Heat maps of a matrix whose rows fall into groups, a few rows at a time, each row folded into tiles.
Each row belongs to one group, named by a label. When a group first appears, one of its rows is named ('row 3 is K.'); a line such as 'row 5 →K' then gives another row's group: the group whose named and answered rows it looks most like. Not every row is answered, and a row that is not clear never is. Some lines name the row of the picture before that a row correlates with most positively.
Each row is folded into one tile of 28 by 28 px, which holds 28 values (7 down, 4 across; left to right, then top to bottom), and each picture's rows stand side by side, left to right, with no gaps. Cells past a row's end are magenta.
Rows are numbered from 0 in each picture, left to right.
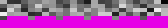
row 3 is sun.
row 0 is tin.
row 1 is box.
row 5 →sun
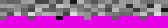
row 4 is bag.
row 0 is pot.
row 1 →tin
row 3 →pot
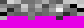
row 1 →box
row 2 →bag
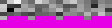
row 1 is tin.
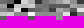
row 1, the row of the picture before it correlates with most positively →3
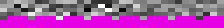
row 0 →bag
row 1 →tin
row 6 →pot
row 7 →pot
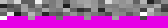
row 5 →tin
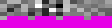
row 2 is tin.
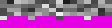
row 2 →tin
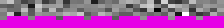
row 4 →bag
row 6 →pot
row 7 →box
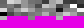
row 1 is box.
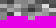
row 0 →pot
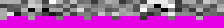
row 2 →sun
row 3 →pot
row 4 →tin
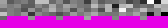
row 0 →tin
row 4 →tin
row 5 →box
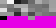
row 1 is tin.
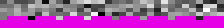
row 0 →sun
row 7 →tin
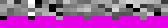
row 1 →tin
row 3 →bag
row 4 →bag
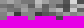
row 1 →box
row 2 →sun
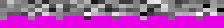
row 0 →box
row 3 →tin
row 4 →tin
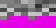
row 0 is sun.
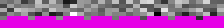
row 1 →box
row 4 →sun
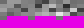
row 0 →bag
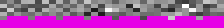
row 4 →bag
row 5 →bag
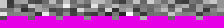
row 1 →pot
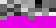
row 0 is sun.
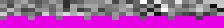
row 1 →pot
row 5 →sun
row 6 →box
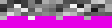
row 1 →pot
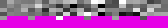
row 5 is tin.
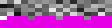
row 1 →sun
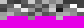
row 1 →sun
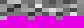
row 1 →sun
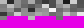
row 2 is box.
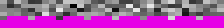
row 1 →pot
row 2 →bag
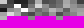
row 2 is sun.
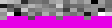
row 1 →pot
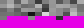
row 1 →box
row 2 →pot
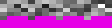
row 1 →bag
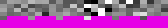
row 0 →bag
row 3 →pot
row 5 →tin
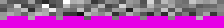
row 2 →box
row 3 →tin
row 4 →box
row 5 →box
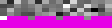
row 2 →box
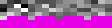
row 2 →bag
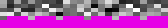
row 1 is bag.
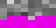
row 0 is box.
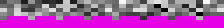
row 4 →box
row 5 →bag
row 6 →bag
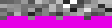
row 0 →pot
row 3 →bag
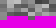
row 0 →box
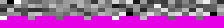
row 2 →bag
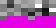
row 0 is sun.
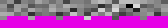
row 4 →bag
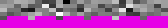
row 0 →bag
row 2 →tin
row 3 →bag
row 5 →bag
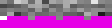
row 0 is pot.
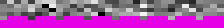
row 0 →box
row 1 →bag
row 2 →bag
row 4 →sun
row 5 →tin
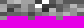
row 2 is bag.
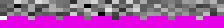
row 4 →sun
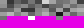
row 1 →pot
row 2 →sun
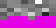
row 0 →sun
